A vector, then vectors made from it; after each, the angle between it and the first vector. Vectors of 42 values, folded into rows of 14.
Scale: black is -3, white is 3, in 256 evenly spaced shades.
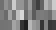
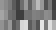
nearly opposite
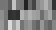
orthogonal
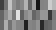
partly aligned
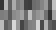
partly aligned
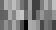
nearly parallel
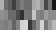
nearly opposite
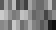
partly aligned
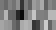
partly opposed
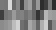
orthogonal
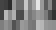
partly opposed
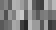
nearly parallel
